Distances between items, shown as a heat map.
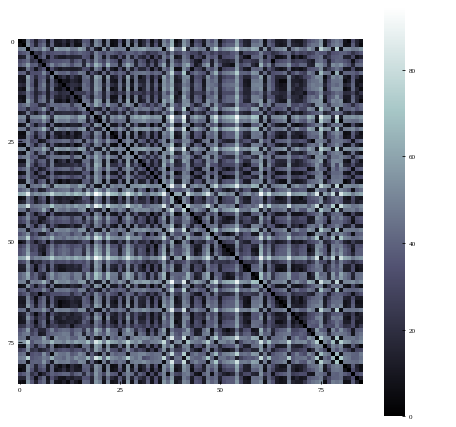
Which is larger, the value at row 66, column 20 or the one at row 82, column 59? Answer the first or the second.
the first
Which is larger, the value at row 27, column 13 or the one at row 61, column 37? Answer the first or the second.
the first
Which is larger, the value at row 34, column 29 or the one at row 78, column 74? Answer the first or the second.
the first
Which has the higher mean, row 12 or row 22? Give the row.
22
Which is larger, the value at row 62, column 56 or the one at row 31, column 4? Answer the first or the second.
the first
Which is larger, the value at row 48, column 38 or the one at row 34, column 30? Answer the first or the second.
the first
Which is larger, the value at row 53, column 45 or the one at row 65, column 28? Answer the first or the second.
the first
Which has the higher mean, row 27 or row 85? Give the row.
27
